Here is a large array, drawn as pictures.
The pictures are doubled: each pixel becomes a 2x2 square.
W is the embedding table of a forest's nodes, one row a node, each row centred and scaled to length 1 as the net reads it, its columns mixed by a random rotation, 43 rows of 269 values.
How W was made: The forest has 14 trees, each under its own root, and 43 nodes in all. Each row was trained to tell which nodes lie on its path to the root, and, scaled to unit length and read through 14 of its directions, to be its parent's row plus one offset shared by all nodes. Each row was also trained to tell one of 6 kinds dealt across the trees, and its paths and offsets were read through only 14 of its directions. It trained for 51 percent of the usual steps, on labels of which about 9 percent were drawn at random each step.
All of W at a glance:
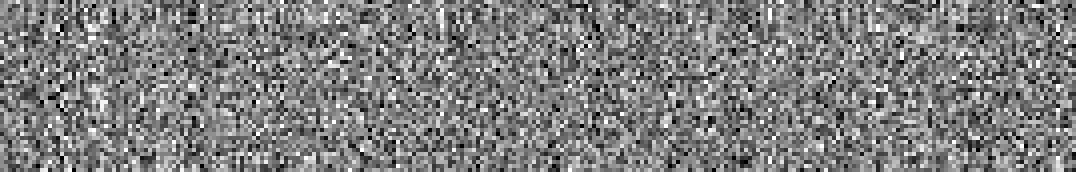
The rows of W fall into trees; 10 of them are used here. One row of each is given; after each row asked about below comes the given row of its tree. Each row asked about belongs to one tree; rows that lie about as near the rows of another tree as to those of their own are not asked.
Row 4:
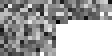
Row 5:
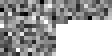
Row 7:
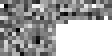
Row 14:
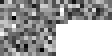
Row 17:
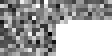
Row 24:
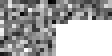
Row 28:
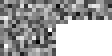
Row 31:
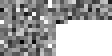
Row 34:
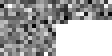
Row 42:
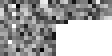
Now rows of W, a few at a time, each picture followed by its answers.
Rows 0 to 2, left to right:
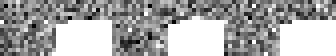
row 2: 28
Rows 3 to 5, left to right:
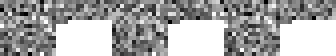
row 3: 5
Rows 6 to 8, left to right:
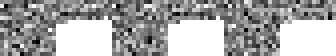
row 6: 7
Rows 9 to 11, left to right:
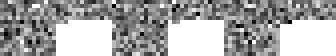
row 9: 24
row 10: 34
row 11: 28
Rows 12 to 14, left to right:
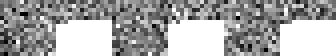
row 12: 17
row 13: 17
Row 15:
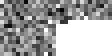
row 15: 34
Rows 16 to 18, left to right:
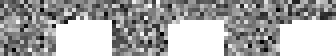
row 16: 5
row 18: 28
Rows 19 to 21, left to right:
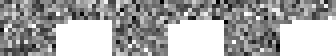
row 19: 4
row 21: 42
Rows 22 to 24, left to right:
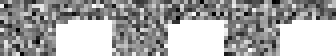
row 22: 7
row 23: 34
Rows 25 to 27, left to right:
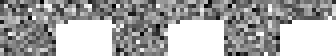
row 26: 5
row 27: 42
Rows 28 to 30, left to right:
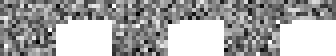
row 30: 14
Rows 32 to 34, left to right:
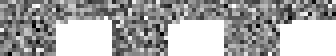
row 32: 24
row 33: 17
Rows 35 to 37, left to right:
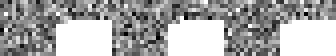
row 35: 4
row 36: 28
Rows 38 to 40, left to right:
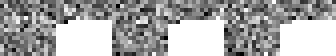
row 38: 5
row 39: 42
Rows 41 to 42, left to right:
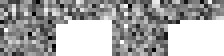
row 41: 42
